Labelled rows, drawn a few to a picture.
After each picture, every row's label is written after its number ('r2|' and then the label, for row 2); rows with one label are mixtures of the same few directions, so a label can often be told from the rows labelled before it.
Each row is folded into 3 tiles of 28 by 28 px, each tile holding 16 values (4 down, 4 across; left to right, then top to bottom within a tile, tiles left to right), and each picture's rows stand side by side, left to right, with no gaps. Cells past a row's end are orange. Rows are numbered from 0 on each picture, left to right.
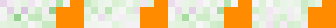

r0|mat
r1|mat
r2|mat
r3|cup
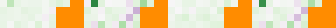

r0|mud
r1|mud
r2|mat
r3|mud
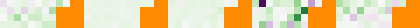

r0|mat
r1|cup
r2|mud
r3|mud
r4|mat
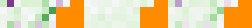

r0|mud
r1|mat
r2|mud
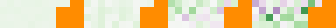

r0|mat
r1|cup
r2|mat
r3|mat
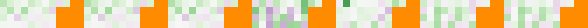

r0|mat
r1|mat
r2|mat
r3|cup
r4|mud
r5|cup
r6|cup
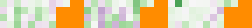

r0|cup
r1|cup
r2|mud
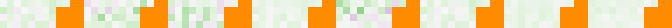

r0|cup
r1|mat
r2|cup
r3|cup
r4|mat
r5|cup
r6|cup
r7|mat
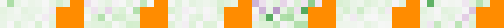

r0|mud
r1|mat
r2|cup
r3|mat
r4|mat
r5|mud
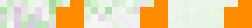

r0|cup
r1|mat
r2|mat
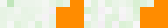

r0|mud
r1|cup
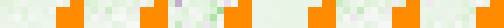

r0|mat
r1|mat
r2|mud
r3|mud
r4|mat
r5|mud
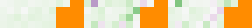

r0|mat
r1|mud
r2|mud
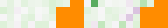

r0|cup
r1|mud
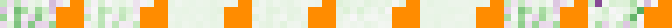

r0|cup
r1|cup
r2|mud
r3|cup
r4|mat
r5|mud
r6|cup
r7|mud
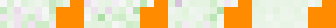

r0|cup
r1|mat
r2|mud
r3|mat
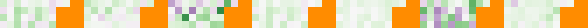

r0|cup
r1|mat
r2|mat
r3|cup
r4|cup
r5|cup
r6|mud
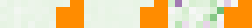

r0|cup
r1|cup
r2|mud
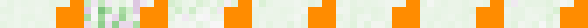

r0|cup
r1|cup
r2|mat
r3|mud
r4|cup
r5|mud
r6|mud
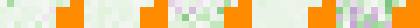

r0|mud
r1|cup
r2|mat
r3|mud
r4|cup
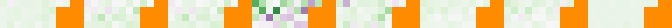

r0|mud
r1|mat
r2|mat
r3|mat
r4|mud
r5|mat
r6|mat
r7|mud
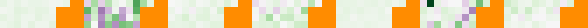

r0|cup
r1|cup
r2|mat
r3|mat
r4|mat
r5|mud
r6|mat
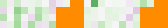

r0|cup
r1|mud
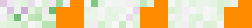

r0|mat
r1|mud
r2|cup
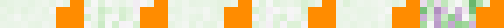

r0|mat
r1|cup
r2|cup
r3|cup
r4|mud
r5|cup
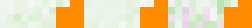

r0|mat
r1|mud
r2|cup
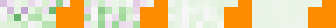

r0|mat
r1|cup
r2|cup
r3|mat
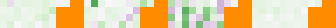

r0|mud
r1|mud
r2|cup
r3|mat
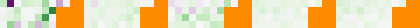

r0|mud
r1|mud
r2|mat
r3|mat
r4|mat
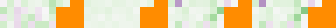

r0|cup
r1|mat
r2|mud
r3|mud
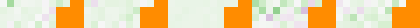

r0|mud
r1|mud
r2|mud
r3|mat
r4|mat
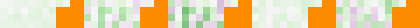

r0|mat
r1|cup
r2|cup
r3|cup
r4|cup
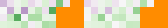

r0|mat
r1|mat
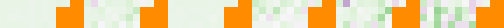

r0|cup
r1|mud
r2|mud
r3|mat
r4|mud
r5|cup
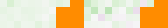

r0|mud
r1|mat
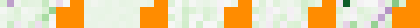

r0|mud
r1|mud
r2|cup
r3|cup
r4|mud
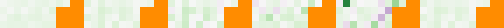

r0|mat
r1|cup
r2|cup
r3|mat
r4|mud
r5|cup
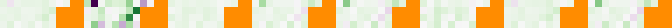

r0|mud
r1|mud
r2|cup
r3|mud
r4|mud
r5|cup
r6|mud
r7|mud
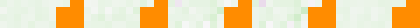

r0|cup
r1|mat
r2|mud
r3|mud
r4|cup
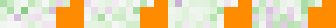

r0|mat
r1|mat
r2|mud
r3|cup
